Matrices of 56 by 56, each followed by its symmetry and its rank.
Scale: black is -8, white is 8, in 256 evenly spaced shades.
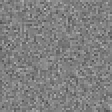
antisymmetric, full rank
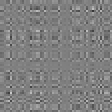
antisymmetric, rank two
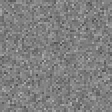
antisymmetric, full rank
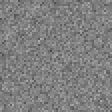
symmetric, full rank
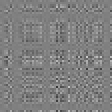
antisymmetric, rank two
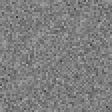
symmetric, full rank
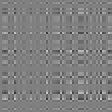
neither, rank one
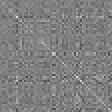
symmetric, rank five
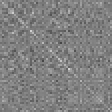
symmetric, rank five
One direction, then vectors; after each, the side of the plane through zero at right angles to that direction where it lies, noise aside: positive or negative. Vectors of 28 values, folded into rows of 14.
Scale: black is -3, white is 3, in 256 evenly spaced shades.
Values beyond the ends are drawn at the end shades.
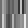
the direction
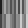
positive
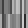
negative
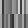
negative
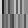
negative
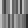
negative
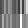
positive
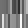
positive
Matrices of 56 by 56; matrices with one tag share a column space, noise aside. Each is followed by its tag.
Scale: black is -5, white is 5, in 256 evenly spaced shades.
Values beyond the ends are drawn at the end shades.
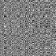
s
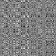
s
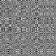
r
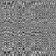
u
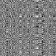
s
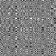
r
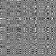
r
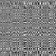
u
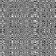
s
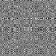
r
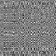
u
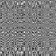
u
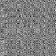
s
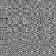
r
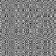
s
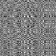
s
